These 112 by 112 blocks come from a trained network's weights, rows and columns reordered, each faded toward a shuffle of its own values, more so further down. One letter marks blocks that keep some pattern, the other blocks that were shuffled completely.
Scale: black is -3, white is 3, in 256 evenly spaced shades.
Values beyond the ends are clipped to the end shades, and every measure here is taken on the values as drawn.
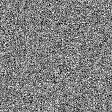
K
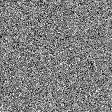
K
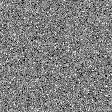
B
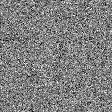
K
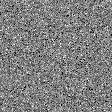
B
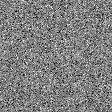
K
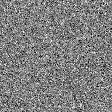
B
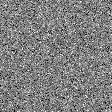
B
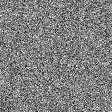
B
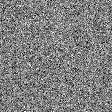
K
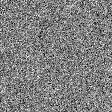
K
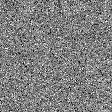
K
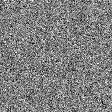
B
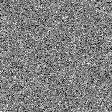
K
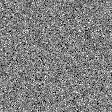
K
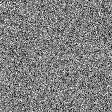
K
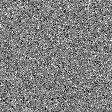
B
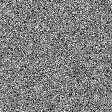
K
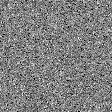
K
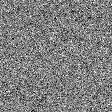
B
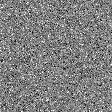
B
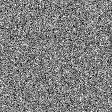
B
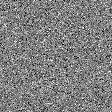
B
